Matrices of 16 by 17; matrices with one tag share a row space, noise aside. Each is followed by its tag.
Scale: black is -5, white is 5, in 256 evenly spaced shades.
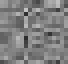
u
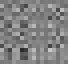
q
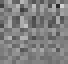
q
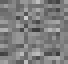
u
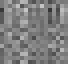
q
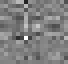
u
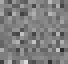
q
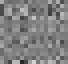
q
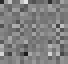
q
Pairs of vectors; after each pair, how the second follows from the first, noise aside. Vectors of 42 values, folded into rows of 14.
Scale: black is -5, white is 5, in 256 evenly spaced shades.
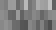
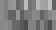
copied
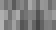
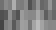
negated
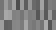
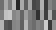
scaled up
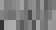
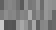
negated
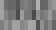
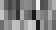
scaled up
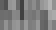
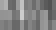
negated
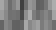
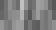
negated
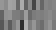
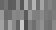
negated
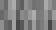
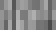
sign-scrambled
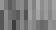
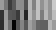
scaled up
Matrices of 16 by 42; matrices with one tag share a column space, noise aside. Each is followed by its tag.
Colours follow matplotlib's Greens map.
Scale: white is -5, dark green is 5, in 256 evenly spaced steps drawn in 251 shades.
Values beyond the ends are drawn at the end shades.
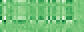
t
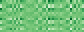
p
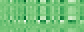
t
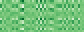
p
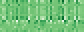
t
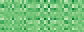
p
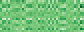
p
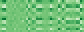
p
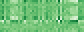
t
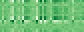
t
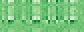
t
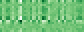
t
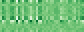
t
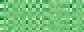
p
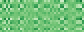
p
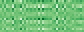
p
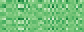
p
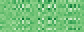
p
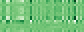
t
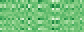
p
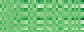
p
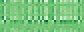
t
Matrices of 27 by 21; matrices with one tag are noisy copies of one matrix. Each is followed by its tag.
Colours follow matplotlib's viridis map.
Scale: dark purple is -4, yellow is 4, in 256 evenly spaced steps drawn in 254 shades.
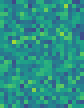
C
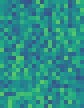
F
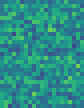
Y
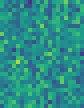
F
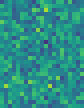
C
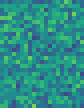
Y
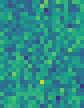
F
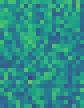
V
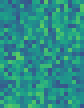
F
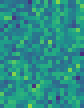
F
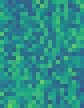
F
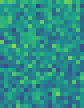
V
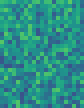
V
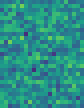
Y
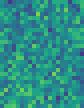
F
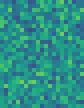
C
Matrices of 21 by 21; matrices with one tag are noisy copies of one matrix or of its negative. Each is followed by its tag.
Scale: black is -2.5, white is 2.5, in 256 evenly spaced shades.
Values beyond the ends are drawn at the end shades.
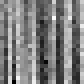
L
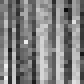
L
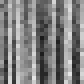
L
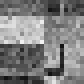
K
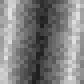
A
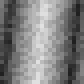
A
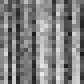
L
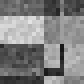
K
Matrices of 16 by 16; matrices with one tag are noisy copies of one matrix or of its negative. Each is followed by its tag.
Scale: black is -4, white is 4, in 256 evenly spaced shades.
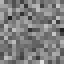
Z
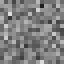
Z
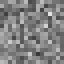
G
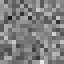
Z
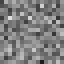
Z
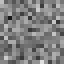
Z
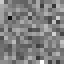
Z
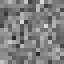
G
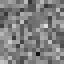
G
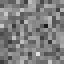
G
